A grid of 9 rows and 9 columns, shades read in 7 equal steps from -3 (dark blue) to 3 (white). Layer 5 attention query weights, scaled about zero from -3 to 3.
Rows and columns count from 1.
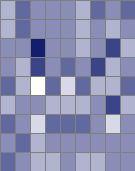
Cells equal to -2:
4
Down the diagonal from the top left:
1 -1 -3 0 2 1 0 0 0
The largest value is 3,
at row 5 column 3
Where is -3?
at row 3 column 3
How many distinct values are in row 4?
4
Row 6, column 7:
0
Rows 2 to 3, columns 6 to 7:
1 0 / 1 0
